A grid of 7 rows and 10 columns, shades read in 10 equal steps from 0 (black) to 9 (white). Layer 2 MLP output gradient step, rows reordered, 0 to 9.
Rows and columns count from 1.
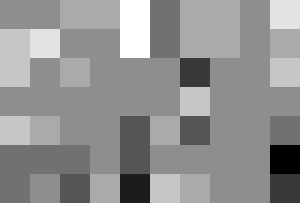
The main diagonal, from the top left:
5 8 6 5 3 5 6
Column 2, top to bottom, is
5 8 5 5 6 4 5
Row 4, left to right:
5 5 5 5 5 5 7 5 5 5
